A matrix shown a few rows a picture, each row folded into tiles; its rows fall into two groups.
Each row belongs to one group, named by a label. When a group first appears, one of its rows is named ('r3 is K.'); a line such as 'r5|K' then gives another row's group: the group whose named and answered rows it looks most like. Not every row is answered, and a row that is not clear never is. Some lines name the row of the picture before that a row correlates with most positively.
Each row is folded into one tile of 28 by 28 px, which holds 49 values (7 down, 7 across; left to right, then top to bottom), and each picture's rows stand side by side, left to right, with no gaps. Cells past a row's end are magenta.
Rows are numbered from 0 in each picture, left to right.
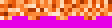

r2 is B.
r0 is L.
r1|B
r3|B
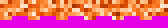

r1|L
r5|L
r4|L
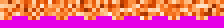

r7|B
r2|B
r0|B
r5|L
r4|L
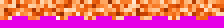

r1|B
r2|L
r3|L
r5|L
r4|L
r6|L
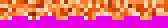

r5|B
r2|B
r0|B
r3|B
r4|B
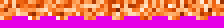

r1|L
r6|B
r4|B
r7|B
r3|B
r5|B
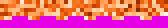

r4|B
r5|B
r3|L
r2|B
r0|L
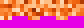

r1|B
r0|L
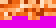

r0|L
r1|B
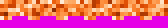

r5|L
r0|L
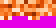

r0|L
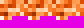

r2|L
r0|L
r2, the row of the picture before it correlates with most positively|1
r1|L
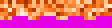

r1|B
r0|B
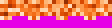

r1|L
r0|L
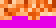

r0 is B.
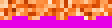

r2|B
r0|B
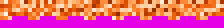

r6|B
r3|L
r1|B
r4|L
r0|L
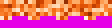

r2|B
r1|L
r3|L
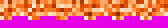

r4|L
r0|B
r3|L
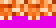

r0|L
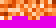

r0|L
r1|B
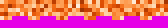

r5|B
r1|B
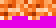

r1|L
